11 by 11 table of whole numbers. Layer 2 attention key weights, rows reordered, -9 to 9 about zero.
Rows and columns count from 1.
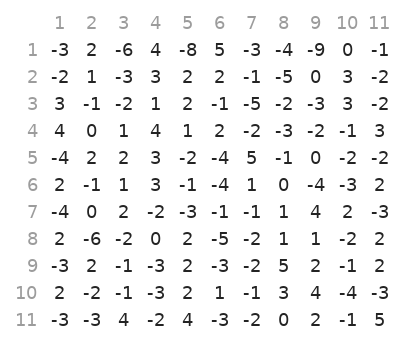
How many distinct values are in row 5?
7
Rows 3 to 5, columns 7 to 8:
-5 -2 / -2 -3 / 5 -1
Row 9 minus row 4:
-7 2 -2 -7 1 -5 0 8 4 0 -1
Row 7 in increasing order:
-4 -3 -3 -2 -1 -1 0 1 2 2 4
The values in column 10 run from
-4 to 3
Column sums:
-6 -6 -5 8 1 -11 -13 -5 -5 -6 1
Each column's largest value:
4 2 4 4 4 5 5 5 4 3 5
